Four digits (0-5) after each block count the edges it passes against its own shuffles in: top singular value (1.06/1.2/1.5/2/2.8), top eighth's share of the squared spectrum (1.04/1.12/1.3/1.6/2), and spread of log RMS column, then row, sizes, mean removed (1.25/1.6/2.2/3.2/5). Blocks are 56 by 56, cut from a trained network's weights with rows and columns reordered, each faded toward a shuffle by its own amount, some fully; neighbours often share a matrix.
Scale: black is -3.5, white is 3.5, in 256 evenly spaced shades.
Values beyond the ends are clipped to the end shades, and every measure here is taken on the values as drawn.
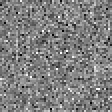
0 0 0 0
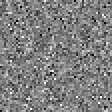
1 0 1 0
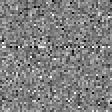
3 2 1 1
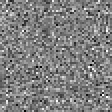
3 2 2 1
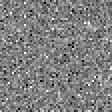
0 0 0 0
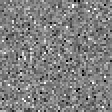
0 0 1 0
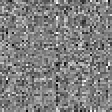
3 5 2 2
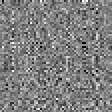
4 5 3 3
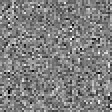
3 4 2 1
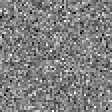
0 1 0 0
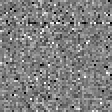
2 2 1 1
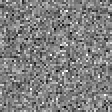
0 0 0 0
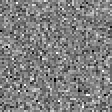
2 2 0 1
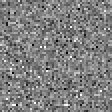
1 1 0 0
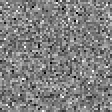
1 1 0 0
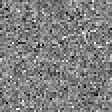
2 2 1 0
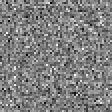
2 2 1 0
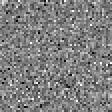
1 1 0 0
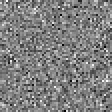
2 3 1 1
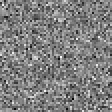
1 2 0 0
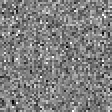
2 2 2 0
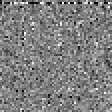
3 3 2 1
